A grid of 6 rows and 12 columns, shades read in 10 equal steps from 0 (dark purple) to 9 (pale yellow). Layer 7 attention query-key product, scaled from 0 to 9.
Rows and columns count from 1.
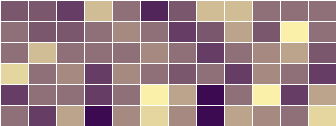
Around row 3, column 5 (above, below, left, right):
5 5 4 5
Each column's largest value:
8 7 6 7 5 9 6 7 7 9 9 8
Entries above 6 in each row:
3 1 1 1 2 2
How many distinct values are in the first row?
5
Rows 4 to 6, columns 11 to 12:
4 2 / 2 6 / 4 8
